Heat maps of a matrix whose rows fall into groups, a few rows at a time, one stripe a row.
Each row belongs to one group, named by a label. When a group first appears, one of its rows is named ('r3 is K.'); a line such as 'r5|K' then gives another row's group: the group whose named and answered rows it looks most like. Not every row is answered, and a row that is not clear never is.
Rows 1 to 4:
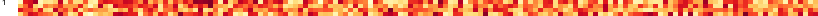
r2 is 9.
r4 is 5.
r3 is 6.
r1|9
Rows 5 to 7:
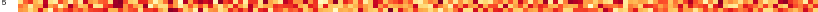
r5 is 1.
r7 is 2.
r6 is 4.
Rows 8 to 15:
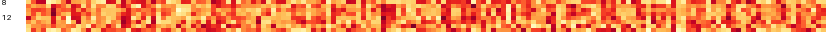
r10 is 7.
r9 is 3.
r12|3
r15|9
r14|1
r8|9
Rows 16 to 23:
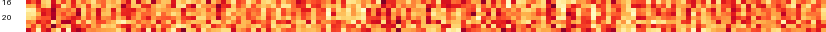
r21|6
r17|3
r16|3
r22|7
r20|2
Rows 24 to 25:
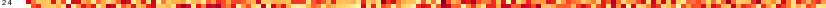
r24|3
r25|9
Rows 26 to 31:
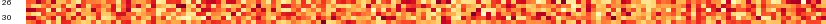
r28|1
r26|1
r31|1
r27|4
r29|4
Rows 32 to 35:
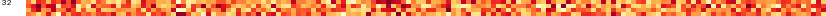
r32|3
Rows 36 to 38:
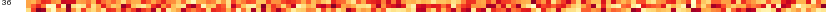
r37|5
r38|9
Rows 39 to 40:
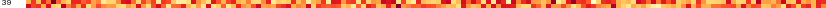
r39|7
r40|6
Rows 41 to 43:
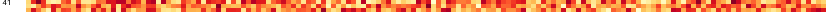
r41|9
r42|4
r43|1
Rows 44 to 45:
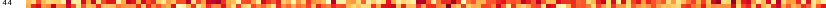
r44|9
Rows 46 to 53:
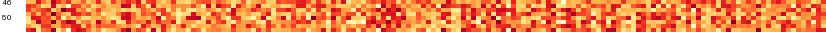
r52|2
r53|7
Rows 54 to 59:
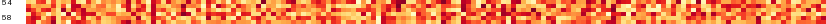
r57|9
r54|5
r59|7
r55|3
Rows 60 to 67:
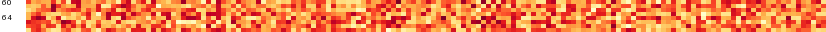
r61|4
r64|5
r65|6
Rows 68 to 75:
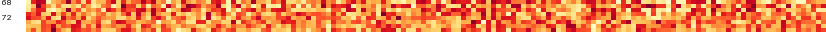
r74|2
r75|7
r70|9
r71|3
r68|9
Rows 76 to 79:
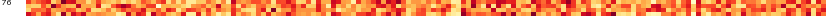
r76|6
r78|5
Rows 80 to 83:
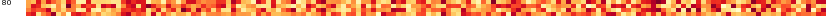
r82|5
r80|5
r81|9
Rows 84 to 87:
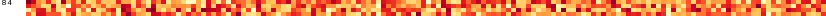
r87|5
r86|1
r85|3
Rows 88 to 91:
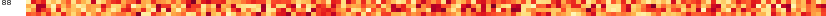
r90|5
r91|6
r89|5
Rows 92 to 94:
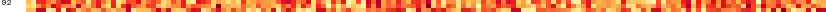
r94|5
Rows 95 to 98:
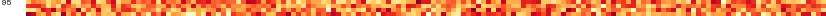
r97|2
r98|6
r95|9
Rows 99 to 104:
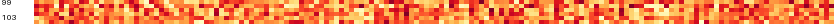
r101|3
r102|6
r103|2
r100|1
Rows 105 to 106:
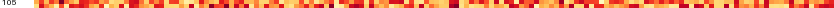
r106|1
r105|7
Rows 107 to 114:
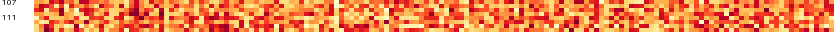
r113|9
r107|7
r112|4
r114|1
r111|9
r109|7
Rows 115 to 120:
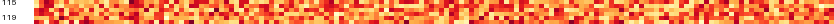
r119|4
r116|9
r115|5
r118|1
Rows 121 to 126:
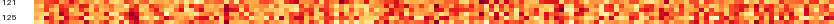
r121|6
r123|3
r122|3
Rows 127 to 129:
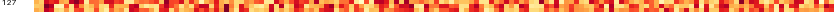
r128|5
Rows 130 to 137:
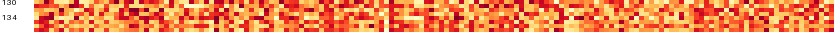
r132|4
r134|9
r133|1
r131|6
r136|5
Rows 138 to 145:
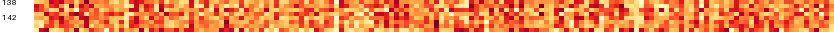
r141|2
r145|9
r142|7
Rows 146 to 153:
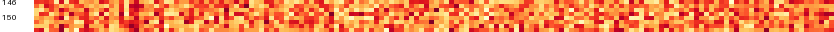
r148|4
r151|4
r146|1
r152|4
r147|5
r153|7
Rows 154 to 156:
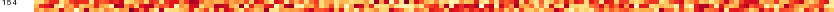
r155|9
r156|3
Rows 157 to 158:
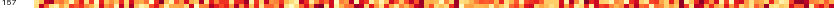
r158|1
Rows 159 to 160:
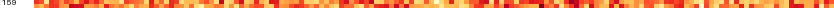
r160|2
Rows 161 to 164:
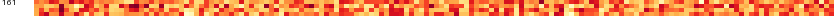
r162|4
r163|7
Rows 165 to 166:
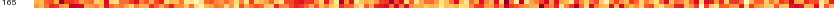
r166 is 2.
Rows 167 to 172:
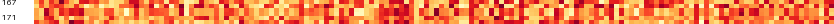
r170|3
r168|5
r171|5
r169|3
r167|7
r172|6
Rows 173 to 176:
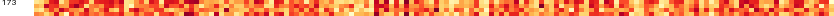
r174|2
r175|4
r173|2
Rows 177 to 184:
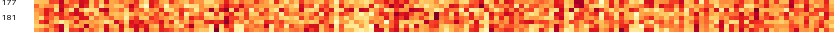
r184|2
